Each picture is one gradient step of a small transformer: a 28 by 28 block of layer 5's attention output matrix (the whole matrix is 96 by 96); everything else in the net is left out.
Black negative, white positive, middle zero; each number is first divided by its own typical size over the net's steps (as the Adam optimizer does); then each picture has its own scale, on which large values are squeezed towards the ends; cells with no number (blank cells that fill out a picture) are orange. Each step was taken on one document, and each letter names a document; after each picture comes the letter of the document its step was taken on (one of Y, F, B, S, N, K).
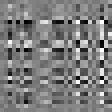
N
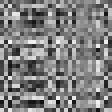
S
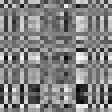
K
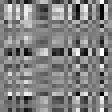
N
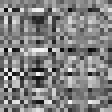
S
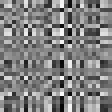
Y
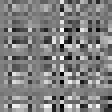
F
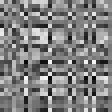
Y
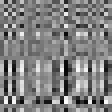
K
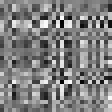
F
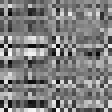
S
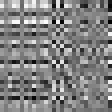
F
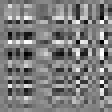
N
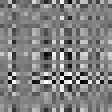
F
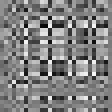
Y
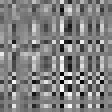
F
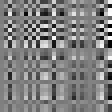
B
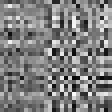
N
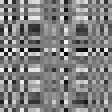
K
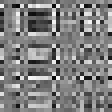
S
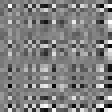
B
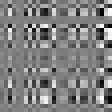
B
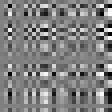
B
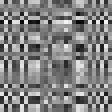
K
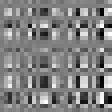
B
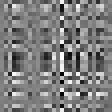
F
